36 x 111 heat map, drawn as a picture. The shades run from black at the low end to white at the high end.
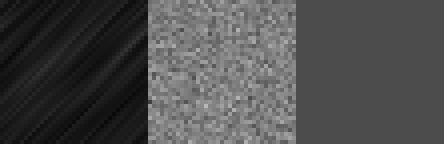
The table splits into one row of 3 panels. Panel 1,1: very low, slanting up to the right, faint in contrast. Panel 1,2: middling, fine-grained. Panel 1,3: low, flat.
